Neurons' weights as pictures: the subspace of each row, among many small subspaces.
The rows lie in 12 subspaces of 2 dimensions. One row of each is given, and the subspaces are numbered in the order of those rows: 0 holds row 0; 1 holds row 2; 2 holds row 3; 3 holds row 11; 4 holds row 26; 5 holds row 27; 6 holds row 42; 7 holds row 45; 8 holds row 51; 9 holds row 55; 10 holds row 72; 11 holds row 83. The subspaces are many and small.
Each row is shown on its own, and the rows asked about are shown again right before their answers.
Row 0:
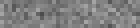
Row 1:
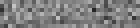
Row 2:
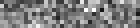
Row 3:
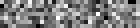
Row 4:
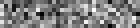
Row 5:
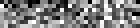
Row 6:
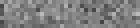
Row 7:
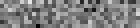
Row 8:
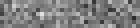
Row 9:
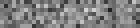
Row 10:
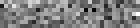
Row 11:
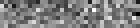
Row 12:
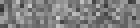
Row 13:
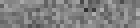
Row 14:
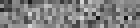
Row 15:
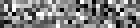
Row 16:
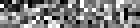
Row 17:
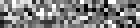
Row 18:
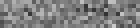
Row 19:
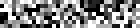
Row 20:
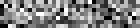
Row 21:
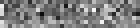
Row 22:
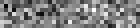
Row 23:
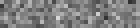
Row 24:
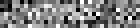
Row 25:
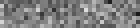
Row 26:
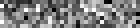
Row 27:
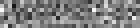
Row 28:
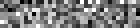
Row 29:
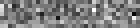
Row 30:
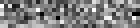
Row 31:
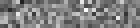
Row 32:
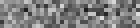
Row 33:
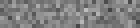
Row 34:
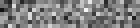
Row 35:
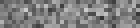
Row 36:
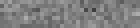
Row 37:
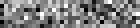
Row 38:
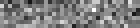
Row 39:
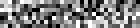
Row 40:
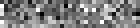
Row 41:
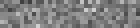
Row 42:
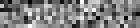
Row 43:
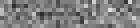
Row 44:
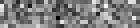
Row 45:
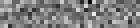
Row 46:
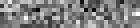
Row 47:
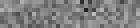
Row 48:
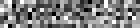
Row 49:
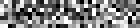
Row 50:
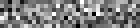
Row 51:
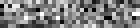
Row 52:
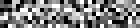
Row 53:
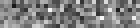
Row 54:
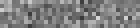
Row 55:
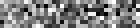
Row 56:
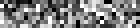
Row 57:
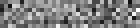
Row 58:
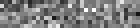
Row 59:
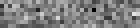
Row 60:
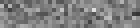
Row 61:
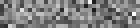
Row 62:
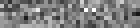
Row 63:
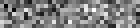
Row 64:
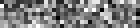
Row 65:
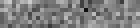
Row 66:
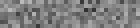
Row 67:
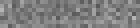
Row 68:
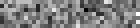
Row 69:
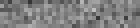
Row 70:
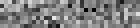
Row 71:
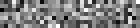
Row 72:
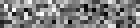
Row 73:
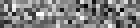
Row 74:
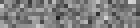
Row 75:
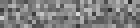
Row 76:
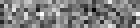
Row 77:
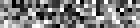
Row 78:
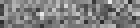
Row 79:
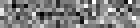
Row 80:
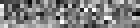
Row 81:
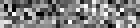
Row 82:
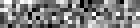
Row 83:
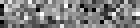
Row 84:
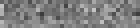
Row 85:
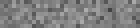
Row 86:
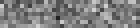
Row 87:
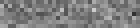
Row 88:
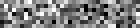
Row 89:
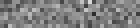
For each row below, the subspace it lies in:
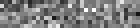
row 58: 3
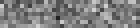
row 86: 1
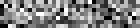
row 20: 7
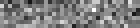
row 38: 6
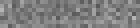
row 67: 8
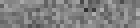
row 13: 1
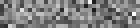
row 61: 7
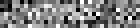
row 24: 6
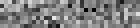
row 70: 3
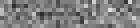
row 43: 0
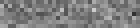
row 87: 7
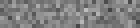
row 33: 0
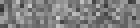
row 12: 1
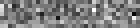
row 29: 8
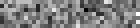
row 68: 4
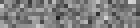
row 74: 2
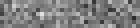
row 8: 0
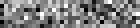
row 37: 4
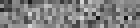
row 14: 6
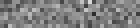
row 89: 7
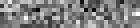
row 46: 8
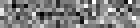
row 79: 0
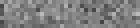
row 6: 11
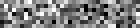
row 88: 10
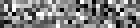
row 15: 10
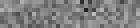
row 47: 1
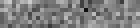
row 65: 5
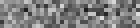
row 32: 9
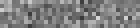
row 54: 6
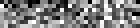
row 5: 3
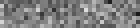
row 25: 4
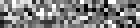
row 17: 9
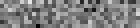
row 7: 2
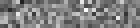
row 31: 2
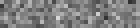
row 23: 2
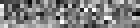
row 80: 5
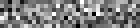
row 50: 11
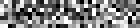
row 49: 7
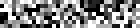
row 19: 11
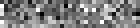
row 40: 11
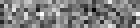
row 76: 0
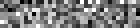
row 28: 2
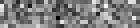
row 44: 1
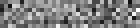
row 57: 6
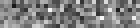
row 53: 9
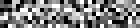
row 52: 7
